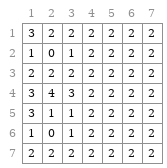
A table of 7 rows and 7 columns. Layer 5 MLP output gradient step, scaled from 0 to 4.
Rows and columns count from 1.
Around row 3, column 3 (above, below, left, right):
1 3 2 2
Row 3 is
2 2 2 2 2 2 2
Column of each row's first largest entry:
1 4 1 2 1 4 1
